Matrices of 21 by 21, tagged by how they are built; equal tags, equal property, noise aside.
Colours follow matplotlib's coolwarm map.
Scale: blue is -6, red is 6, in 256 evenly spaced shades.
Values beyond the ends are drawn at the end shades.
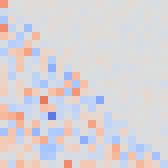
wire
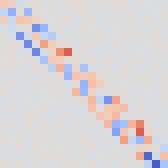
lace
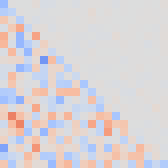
wire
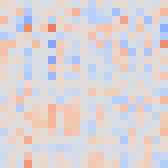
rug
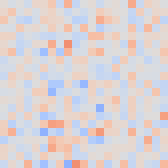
rug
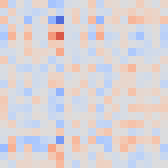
rug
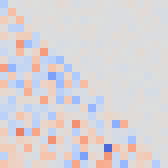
wire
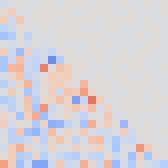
wire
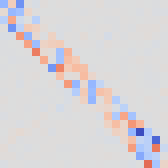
lace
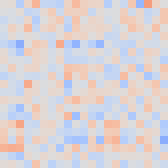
rug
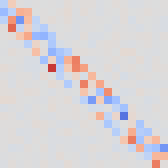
lace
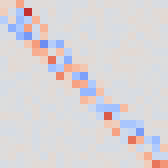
lace
